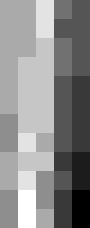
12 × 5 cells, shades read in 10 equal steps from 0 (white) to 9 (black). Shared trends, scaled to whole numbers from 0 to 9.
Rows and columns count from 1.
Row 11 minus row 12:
0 0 1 0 0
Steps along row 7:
down same up up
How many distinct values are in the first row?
4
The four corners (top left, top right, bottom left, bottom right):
3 6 4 9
